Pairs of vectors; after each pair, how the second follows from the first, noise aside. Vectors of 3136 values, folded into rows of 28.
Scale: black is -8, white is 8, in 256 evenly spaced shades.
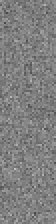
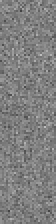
reversed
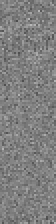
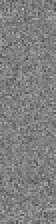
wrapped around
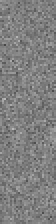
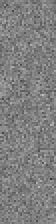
reversed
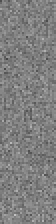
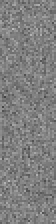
wrapped around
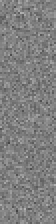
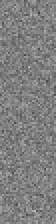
reversed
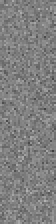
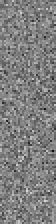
scaled up
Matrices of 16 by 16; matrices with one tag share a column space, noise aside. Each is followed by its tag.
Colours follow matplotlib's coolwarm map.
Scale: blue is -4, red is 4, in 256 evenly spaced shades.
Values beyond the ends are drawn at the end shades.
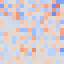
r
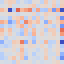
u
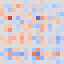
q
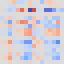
u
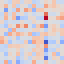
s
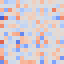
s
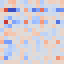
u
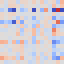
u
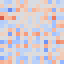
s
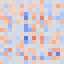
q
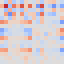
r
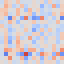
q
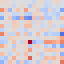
s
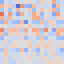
r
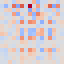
r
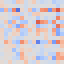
u
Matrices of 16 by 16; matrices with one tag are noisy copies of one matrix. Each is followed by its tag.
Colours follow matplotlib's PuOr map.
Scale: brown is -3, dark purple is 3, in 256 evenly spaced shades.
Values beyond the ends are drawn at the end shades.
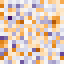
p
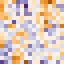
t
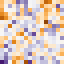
t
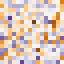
p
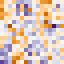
t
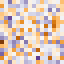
p
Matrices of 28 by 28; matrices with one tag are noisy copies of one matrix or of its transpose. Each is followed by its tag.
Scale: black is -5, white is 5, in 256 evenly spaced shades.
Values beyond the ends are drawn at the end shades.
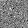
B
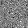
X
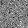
X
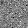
X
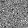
X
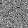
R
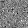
X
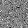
R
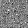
B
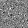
B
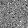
X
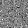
R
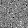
X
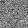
X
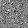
B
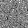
R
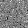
R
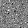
B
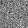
X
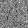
R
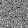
R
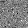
X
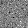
X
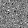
B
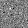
B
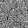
R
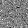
R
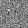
B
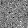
X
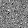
B
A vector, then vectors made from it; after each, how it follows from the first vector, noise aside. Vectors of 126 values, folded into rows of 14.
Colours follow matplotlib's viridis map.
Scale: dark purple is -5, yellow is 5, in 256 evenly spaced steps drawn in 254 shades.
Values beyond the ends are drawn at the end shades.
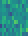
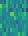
reversed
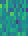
reversed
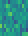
negated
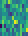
scaled up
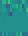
partly zeroed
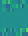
partly zeroed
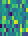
scaled up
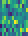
scaled up
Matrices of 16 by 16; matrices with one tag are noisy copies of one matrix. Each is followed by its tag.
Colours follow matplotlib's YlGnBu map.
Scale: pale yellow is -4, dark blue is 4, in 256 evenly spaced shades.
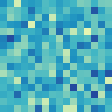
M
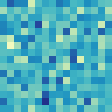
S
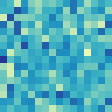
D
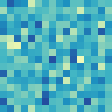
S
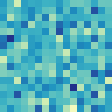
M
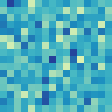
S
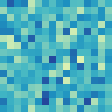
S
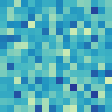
M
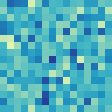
S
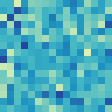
D
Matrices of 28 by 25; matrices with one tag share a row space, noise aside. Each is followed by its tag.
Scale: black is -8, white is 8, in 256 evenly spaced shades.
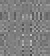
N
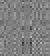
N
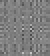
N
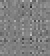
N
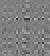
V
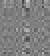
V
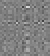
V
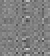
V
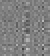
V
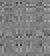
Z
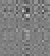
V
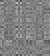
Z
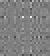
N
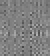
N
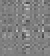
V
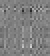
N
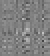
V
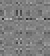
Z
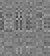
Z
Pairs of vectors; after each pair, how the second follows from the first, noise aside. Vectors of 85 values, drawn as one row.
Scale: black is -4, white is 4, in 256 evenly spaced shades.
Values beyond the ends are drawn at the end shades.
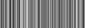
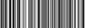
scaled up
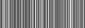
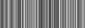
shuffled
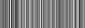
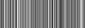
shuffled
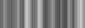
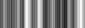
scaled up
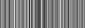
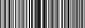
scaled up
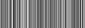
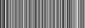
shuffled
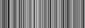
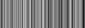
shuffled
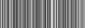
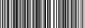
scaled up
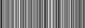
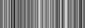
shuffled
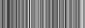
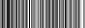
scaled up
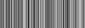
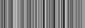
shuffled
